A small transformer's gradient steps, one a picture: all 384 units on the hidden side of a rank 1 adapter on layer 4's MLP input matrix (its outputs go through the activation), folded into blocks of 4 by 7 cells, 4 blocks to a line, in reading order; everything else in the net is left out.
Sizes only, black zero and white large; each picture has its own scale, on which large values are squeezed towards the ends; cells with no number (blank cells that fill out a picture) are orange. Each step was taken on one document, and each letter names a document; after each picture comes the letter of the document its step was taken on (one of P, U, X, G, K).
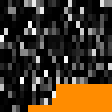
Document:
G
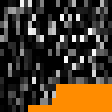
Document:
G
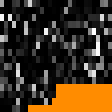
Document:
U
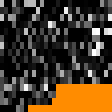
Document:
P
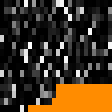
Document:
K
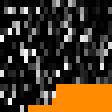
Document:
K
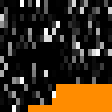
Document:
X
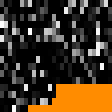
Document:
X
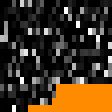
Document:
G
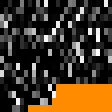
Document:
X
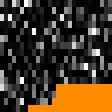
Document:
U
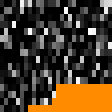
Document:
G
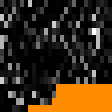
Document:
X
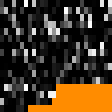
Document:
P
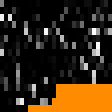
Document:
U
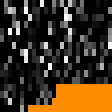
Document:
K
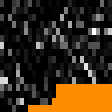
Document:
U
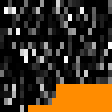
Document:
K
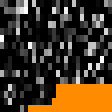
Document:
K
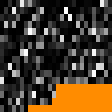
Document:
G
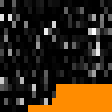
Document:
U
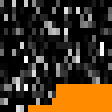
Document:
P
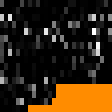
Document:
X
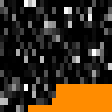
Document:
P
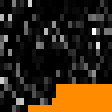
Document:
U
